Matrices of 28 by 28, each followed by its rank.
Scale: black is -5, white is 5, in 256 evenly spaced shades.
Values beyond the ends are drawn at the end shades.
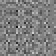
three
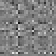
three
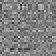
five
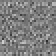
five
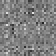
five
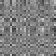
two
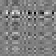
two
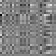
two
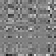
three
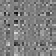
three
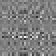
three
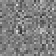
five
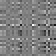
two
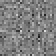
five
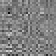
three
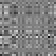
two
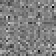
five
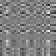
two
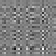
two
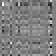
two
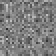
five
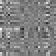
three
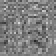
five
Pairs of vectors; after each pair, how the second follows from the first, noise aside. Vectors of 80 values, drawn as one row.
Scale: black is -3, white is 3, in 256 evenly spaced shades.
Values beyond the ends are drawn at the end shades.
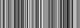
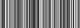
wrapped around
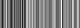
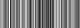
wrapped around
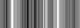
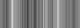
shrunk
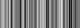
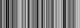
wrapped around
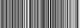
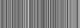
shrunk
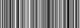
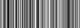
wrapped around
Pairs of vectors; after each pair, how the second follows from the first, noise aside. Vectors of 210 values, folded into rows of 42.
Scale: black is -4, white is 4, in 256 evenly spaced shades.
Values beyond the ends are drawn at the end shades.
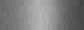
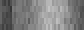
wrapped around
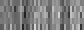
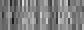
wrapped around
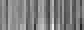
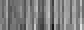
negated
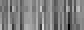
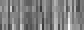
negated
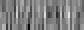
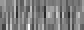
negated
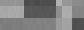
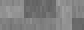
shrunk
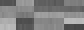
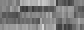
wrapped around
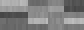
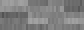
shrunk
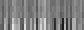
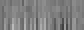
shrunk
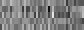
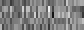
negated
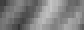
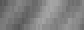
shrunk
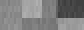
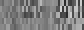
sign-scrambled
